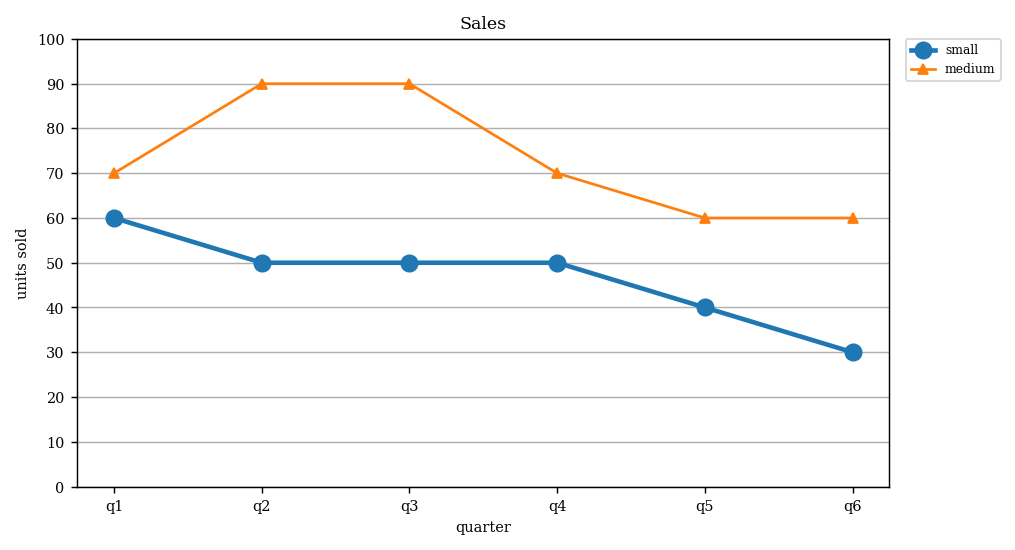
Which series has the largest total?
medium
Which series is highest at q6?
medium
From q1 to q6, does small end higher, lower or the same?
lower
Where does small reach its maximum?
q1
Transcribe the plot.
Title: Sales
x-axis: quarter, ticks q1 q2 q3 q4 q5 q6
y-axis: units sold, ticks 0 10 20 30 40 50 60 70 80 90 100
Legend: small, medium
Values:
small: 60 50 50 50 40 30
medium: 70 90 90 70 60 60
